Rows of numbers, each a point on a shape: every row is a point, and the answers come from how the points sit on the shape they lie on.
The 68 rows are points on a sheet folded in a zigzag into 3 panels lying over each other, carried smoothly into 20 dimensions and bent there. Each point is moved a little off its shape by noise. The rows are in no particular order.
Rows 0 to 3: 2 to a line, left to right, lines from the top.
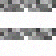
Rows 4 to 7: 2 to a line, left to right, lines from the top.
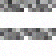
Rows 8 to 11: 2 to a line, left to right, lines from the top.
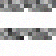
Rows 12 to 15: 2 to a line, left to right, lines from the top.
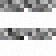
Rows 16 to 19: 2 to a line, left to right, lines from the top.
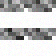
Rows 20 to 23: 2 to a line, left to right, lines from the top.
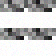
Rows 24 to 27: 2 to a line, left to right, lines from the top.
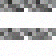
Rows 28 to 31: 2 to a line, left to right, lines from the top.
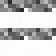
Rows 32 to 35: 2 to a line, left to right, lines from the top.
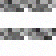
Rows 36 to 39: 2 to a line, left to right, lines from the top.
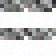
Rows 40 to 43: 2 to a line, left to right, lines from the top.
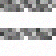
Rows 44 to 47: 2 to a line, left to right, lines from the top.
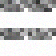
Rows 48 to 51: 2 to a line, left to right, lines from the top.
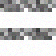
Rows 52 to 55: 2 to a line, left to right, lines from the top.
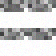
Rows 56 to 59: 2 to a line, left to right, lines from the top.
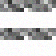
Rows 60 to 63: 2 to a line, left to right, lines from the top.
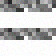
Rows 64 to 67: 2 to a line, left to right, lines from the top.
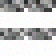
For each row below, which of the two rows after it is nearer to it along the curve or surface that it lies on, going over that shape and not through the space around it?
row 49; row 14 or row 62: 14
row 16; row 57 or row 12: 12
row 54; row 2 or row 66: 66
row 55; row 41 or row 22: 22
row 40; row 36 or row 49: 36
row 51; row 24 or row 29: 29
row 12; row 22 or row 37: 37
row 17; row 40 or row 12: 40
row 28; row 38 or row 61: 61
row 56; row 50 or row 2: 50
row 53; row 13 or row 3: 13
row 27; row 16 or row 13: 13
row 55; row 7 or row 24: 7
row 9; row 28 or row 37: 37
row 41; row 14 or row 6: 14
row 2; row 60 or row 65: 65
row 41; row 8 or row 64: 8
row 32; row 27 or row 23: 23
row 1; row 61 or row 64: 61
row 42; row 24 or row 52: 52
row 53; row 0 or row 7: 0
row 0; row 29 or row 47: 47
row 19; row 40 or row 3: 40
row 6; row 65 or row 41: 65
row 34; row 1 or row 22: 22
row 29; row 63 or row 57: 57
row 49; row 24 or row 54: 54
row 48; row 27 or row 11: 11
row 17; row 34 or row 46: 46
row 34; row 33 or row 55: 33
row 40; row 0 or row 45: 45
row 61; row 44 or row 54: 54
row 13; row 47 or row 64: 47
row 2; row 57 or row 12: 12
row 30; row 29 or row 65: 65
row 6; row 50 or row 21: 21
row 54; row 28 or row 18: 28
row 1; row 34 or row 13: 13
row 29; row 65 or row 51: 51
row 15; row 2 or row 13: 13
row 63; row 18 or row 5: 18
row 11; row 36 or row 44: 36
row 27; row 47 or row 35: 47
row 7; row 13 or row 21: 21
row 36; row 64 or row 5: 64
